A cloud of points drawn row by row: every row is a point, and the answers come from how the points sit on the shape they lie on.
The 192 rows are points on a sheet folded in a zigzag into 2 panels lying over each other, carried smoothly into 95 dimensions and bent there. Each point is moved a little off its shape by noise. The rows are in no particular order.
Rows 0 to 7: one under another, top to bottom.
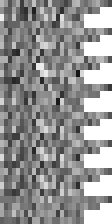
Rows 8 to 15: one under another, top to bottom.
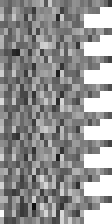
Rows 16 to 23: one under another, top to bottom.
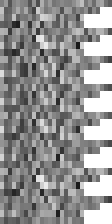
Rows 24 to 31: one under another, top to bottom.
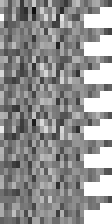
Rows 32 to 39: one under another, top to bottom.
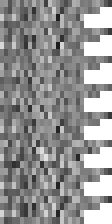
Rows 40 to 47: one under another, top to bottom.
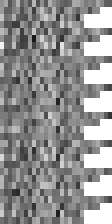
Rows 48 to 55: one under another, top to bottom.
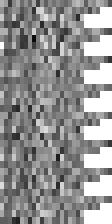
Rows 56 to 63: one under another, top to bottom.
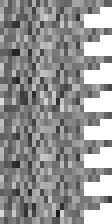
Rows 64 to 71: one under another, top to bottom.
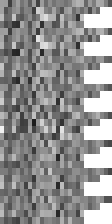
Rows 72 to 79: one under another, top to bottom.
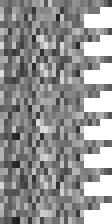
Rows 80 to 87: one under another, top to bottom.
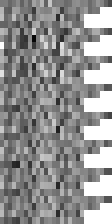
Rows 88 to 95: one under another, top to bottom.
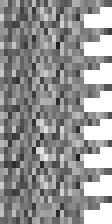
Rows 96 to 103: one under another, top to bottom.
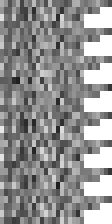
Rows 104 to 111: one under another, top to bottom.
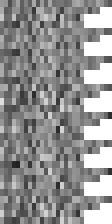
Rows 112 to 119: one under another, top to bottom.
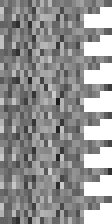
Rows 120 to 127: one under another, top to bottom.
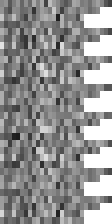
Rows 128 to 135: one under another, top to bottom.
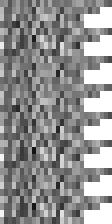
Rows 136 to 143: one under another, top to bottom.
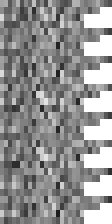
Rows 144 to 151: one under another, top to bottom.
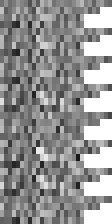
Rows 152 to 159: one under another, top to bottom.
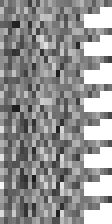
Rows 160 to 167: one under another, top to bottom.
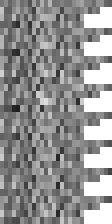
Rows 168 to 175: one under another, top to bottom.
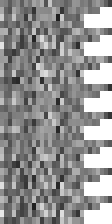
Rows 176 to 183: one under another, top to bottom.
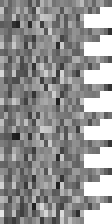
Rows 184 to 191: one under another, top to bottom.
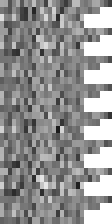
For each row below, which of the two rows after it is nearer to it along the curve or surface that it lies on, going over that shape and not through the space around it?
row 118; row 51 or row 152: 51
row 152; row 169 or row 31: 169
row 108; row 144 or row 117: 117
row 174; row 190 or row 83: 190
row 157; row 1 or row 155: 1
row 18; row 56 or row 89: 89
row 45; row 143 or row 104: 143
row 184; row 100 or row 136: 136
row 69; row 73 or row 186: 73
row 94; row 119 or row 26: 26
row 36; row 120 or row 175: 175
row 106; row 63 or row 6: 6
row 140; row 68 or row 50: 50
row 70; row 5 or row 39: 5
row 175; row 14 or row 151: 14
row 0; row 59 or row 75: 59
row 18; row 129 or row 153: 129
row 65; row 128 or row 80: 128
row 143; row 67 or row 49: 49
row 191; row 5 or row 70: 70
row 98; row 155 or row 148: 148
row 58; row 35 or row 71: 35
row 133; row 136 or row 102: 136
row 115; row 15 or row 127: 15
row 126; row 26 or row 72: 26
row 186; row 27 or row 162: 162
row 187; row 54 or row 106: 54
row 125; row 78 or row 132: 132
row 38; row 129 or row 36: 129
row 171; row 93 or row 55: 55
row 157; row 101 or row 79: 101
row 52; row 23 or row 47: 47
